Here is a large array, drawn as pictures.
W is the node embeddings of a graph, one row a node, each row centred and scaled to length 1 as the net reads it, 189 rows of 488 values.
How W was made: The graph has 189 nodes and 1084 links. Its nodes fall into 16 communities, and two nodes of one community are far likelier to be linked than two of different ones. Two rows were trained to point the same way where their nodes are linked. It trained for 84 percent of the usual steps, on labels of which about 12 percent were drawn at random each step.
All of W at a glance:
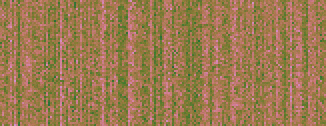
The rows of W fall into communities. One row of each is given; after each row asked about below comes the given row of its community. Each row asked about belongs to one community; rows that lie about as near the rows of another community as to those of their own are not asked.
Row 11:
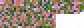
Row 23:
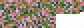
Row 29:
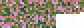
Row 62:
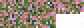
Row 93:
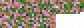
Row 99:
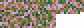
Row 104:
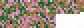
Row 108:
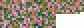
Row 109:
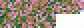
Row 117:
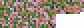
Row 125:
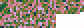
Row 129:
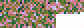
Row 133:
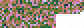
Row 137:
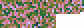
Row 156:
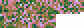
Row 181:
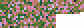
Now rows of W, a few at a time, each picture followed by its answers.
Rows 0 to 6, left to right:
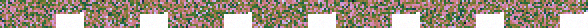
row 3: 117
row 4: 93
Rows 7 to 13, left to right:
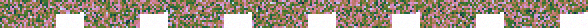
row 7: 181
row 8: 156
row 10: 181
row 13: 125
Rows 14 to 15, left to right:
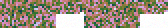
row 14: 11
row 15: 109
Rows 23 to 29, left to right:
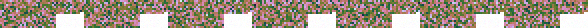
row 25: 156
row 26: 99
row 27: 117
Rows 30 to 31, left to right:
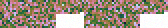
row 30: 93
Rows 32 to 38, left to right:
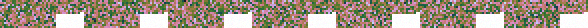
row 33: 181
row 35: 99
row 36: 93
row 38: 117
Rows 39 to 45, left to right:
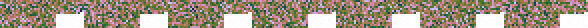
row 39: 11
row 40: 99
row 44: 93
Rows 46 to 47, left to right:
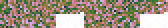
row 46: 125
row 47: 109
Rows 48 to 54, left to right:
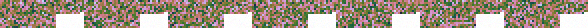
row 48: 117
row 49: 109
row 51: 99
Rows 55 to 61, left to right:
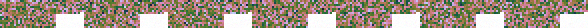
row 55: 133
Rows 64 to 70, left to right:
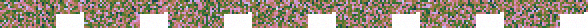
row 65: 11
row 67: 181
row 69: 29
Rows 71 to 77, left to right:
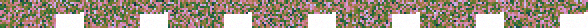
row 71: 129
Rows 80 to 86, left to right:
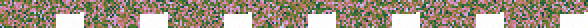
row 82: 29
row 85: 117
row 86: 108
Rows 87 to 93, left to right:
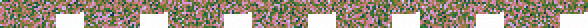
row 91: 156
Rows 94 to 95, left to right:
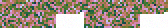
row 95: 29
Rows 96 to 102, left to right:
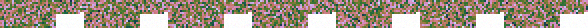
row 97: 29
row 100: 137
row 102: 109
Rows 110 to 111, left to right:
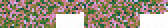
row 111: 109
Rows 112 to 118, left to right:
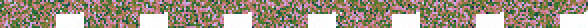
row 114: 11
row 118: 11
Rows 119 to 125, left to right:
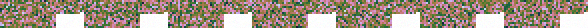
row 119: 23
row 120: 117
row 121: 133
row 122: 133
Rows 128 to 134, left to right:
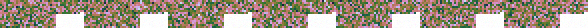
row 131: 108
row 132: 181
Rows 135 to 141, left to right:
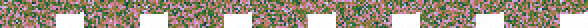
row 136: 125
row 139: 133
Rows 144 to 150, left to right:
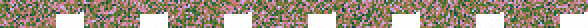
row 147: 99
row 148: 181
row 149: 23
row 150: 133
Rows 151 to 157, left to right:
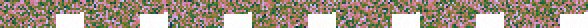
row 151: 99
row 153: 93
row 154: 133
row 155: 109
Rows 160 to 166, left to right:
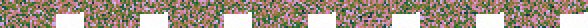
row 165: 29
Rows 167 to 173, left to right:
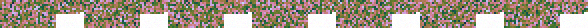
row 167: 108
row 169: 137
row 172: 109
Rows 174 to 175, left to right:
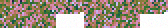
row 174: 129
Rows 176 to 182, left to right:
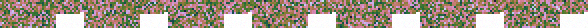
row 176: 99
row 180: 125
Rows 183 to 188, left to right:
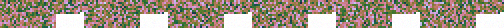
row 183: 11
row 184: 29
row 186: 181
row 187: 29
